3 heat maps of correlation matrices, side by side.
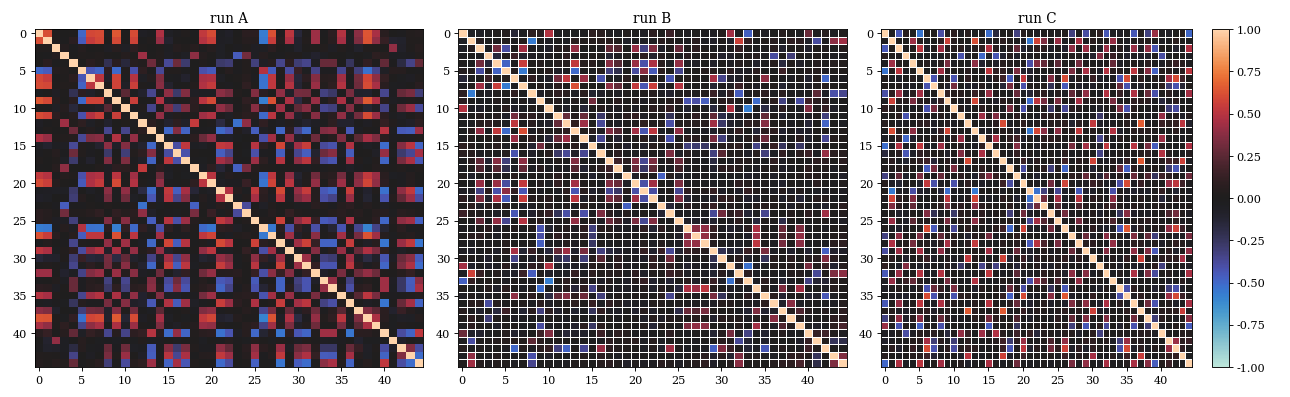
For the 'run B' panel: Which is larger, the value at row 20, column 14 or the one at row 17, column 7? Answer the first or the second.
the second
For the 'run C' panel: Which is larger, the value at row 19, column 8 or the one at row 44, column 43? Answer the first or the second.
the first
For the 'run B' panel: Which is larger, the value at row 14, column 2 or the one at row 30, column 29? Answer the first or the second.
the first
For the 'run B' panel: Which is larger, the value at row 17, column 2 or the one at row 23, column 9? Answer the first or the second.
the first
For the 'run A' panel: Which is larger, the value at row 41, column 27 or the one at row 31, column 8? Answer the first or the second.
the second
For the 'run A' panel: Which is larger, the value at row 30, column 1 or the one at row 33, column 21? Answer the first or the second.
the first
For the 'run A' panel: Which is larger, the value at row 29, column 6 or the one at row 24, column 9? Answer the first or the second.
the first
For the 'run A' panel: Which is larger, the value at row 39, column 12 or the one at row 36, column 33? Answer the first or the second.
the first
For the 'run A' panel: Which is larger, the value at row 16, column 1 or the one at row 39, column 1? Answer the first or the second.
the second
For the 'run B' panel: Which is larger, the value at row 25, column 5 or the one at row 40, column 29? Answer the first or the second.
the second
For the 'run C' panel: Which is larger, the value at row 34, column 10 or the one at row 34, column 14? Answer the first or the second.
the first
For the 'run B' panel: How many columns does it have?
45
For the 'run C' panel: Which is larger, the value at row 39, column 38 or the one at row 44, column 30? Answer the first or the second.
the second
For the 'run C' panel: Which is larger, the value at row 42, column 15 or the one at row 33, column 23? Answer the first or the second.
the second
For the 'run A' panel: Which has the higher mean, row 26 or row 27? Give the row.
27
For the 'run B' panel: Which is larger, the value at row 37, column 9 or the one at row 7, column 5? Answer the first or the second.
the first
